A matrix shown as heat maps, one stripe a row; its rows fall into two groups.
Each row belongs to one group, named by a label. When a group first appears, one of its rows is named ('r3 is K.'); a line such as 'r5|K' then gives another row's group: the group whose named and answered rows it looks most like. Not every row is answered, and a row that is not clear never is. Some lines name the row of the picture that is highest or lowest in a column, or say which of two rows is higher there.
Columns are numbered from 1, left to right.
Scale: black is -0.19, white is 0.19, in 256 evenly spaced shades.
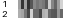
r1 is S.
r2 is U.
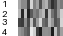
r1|U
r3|S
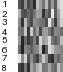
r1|S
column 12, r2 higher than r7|Yes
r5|S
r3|S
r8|S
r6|S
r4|U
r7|U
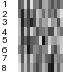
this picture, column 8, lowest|1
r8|U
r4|U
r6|S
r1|U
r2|S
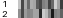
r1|U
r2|U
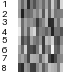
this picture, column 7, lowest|3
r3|U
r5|S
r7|U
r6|S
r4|U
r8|S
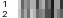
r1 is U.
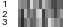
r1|U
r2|S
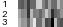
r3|U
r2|U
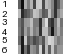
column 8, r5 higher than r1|No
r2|S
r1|S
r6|S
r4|U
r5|S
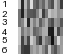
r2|S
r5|U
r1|U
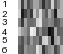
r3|S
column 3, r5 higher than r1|No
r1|S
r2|S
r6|S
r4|U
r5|U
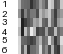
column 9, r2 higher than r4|Yes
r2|S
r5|S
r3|S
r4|U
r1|S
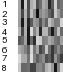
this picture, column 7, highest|5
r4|U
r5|S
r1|U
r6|U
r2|U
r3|S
